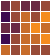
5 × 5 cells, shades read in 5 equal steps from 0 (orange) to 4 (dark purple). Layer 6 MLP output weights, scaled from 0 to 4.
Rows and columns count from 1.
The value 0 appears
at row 2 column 5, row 3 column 4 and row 4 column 5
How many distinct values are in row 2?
4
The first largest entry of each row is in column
1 1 1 1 2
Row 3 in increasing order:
0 1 1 3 3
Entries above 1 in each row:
5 3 2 2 3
